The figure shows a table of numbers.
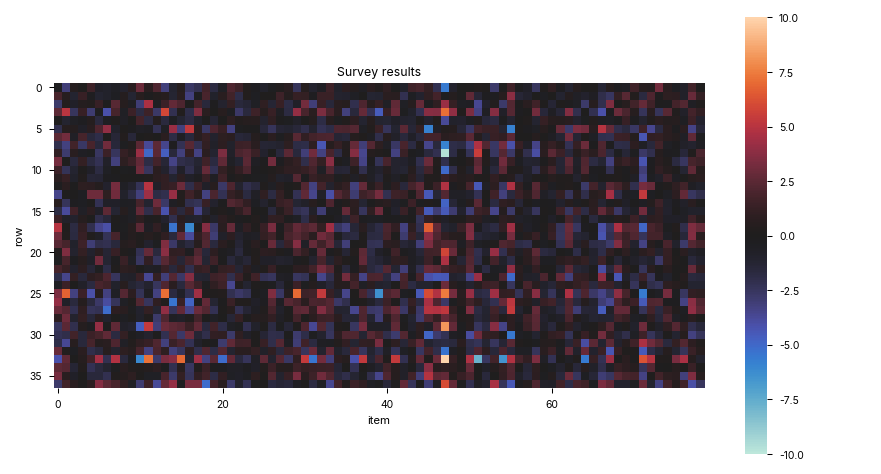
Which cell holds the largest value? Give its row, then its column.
33, 47
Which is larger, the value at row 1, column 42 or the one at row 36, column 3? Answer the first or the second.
the second
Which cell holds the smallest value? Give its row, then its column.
8, 47
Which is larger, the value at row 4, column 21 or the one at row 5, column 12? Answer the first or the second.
the first
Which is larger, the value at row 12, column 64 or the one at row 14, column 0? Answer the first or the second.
the second
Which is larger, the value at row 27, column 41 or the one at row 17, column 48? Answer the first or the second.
the first
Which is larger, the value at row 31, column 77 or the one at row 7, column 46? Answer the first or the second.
the first
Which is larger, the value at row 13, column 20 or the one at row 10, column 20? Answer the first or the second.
the second
